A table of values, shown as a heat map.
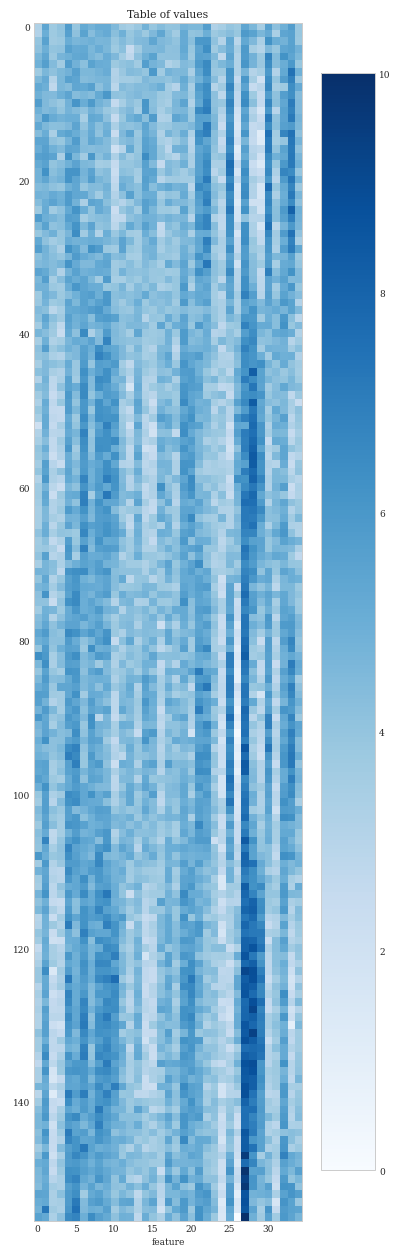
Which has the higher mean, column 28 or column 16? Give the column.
28
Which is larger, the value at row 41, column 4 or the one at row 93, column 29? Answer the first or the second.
the first
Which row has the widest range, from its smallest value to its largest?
155
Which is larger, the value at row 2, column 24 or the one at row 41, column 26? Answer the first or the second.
the second
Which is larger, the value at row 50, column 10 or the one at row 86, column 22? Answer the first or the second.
the second
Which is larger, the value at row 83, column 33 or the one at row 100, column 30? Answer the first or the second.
the first
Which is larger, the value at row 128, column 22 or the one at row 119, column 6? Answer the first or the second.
the second
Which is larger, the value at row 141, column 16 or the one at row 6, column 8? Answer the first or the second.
the second
